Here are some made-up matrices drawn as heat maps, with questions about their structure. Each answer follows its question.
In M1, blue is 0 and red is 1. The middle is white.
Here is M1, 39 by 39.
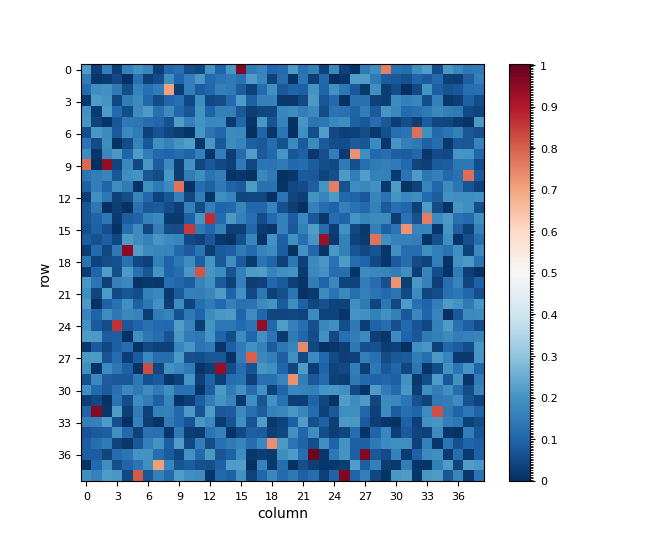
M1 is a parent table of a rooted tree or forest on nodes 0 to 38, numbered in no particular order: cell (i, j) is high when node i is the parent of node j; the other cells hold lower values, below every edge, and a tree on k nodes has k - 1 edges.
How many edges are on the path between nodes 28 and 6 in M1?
1
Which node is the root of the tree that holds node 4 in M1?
19
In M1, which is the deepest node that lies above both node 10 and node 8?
9
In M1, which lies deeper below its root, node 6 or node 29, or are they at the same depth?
the same depth
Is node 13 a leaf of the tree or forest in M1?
yes
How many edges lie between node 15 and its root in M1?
4
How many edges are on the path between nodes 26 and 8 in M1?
1
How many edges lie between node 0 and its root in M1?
3
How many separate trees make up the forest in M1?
5
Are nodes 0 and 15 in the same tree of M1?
yes
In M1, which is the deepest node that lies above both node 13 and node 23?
16
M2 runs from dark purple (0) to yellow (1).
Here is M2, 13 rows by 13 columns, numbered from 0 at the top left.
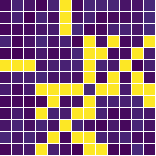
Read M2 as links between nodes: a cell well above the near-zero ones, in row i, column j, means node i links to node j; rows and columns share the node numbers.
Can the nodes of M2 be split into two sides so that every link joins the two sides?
no
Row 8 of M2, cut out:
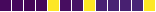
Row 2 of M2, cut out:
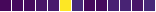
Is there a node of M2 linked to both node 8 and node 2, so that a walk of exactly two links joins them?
no
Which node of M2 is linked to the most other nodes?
node 7
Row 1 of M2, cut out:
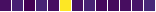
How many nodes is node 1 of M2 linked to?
1
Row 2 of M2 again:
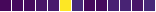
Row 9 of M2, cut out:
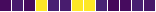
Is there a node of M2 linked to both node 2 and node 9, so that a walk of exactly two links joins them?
no
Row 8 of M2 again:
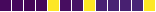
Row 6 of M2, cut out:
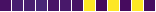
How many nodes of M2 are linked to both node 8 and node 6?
1
